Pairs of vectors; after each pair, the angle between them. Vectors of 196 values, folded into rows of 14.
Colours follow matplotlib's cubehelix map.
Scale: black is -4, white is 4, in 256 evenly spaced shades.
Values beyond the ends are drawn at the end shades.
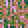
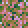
orthogonal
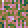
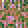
nearly parallel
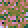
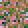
nearly parallel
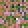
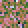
partly opposed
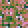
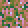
nearly parallel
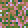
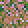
partly opposed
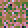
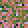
orthogonal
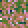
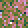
orthogonal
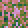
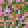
orthogonal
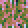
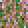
partly aligned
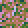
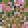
nearly opposite
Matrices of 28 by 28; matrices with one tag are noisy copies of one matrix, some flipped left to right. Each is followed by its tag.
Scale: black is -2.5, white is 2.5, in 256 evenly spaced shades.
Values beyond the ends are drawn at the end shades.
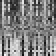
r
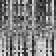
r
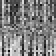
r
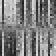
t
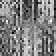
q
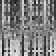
r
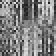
q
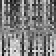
r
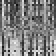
r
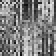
q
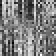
q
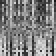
r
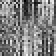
q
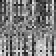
r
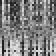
r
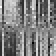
t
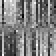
t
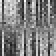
t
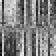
t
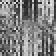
q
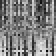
r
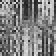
q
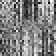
q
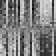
t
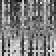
r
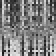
r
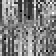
q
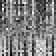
r
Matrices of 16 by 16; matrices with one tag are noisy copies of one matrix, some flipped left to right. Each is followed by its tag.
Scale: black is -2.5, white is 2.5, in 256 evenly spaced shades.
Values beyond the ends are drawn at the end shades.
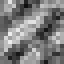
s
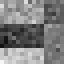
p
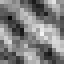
s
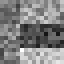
p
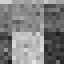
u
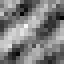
s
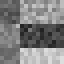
p
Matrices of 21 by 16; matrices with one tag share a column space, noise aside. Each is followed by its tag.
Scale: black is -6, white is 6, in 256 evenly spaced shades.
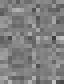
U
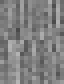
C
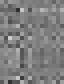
U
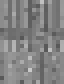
C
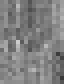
C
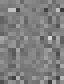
U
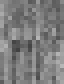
C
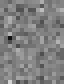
U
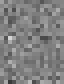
U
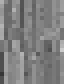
C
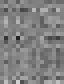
U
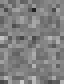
U
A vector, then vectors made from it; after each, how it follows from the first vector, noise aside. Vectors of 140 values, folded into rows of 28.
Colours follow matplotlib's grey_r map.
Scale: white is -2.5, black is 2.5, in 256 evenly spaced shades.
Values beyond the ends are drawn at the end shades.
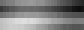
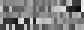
sign-scrambled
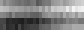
negated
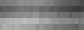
shrunk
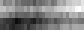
negated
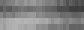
shrunk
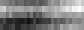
negated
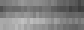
shrunk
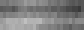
shrunk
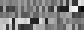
sign-scrambled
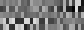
sign-scrambled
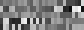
sign-scrambled
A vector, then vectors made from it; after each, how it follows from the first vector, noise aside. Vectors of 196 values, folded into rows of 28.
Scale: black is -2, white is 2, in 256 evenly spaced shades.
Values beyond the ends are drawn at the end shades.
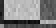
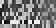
sign-scrambled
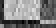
copied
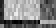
copied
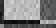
copied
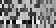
sign-scrambled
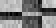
wrapped around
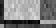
copied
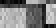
wrapped around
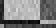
copied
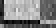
copied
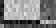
copied
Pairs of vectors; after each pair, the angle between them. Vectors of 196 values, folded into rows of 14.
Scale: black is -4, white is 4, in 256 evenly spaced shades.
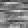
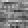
nearly opposite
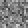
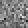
partly opposed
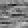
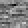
nearly parallel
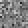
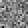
partly aligned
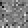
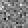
partly opposed
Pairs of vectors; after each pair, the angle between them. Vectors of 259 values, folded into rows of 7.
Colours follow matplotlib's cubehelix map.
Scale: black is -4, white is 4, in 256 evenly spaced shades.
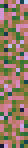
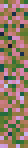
orthogonal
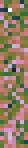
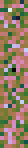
nearly parallel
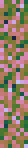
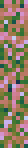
nearly opposite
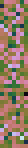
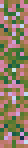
nearly opposite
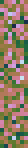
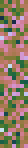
orthogonal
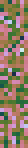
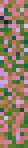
partly opposed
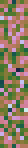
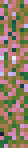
partly opposed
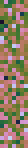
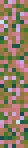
nearly opposite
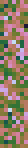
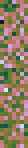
partly aligned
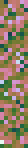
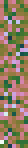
partly aligned
